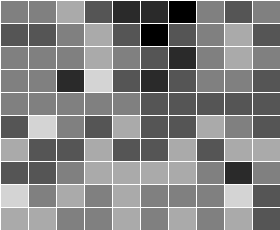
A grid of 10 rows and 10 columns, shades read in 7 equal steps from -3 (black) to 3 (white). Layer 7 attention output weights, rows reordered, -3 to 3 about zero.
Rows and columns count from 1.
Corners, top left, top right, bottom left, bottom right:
0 0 1 -1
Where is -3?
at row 1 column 7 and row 2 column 6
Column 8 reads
0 0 0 0 -1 1 -1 0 0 0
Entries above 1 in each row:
0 0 0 1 0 1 0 0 2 0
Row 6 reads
-1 2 0 -1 1 -1 -1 1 0 -1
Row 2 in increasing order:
-3 -1 -1 -1 -1 -1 0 0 1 1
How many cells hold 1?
23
